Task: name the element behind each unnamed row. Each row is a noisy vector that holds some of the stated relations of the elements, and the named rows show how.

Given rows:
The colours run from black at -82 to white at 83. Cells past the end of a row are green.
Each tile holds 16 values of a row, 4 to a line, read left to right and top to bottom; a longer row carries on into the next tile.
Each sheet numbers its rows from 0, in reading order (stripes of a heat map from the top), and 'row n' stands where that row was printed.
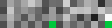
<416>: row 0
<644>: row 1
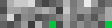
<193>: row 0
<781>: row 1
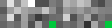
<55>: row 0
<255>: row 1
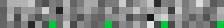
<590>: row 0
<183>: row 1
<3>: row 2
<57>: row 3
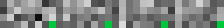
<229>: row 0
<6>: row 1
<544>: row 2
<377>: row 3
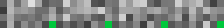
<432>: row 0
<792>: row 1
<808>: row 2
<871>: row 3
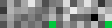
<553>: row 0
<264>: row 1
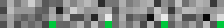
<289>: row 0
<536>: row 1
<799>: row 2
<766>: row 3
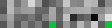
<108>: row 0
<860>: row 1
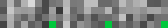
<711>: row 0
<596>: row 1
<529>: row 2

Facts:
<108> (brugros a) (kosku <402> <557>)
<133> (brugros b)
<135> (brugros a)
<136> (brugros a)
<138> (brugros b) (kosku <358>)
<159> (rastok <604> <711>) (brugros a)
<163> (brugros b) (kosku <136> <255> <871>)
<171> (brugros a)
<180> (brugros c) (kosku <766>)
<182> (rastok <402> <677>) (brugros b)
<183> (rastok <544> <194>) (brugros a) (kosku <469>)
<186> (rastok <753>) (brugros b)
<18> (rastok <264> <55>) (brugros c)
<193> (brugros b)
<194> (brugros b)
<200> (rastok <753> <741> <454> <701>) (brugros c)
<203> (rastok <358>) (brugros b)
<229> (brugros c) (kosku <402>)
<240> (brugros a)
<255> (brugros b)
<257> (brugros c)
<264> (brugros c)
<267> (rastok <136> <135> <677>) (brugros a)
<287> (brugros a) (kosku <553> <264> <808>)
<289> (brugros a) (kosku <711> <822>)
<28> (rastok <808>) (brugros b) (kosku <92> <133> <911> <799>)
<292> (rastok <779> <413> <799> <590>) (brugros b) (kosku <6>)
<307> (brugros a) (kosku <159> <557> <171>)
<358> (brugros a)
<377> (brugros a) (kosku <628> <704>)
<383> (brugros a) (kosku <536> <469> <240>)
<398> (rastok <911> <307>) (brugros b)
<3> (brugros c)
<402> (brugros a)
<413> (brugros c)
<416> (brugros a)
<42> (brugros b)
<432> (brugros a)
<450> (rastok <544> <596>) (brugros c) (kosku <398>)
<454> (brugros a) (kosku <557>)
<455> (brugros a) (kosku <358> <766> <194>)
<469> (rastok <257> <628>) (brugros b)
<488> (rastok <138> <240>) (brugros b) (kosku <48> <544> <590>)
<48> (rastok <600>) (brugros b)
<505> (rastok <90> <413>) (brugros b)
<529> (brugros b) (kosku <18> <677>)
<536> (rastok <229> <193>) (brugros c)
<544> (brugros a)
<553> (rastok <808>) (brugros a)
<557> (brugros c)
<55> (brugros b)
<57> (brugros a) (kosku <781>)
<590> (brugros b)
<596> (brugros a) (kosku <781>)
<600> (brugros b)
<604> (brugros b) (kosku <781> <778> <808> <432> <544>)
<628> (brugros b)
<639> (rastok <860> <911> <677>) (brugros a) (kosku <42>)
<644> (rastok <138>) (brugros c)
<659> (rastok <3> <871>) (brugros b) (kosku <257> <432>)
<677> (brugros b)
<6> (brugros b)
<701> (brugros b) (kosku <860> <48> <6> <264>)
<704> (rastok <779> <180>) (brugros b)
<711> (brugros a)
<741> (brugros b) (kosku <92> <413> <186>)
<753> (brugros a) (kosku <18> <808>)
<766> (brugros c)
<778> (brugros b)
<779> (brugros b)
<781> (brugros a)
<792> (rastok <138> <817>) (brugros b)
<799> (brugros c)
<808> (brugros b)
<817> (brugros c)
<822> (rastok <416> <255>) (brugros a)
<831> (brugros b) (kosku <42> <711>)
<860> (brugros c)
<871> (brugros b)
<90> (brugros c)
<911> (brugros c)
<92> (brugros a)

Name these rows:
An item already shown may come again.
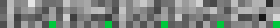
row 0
<402>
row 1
<194>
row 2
<416>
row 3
<6>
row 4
<557>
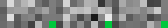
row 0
<628>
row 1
<817>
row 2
<186>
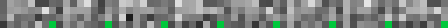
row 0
<701>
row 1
<159>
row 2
<677>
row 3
<138>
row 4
<292>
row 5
<92>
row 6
<267>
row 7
<488>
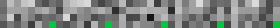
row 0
<808>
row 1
<193>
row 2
<450>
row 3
<455>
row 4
<711>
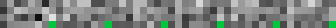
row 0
<200>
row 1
<28>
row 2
<659>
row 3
<639>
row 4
<163>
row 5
<287>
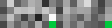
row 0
<644>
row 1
<159>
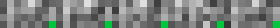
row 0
<108>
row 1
<307>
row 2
<159>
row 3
<871>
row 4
<454>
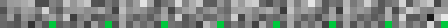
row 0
<292>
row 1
<42>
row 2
<171>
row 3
<469>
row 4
<808>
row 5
<358>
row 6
<383>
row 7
<257>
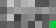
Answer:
<831>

